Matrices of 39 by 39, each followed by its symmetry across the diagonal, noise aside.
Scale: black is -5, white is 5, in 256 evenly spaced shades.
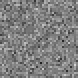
symmetric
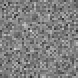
symmetric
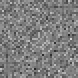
symmetric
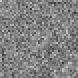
symmetric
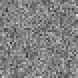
neither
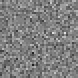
antisymmetric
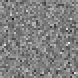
neither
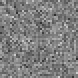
antisymmetric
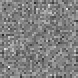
symmetric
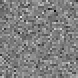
neither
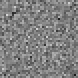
symmetric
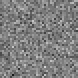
neither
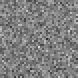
antisymmetric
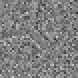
antisymmetric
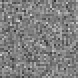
antisymmetric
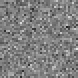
neither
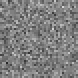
antisymmetric
